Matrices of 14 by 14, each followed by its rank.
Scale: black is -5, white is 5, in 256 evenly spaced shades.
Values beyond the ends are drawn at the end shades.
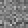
three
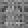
three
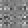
two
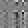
two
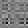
two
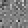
three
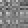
two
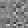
three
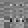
two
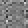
three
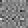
three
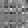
two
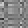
two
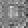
three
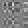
two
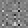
two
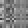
two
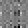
two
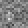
three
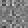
three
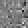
three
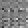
three
